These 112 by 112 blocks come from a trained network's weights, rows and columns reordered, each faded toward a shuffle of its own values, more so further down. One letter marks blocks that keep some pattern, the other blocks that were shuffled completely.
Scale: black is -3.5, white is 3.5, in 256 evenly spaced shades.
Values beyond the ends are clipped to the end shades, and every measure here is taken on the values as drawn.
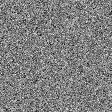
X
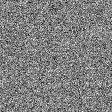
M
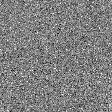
M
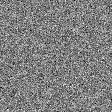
X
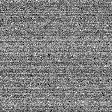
M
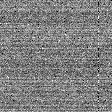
M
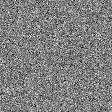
M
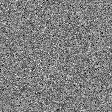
X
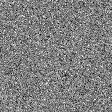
X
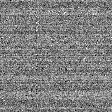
M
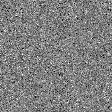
M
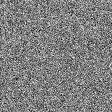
X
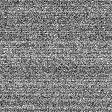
M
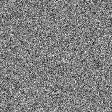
X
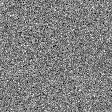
X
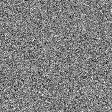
M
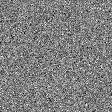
X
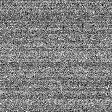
M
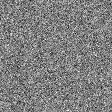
X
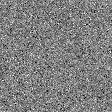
X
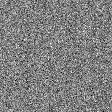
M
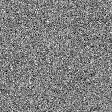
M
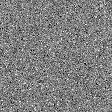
X
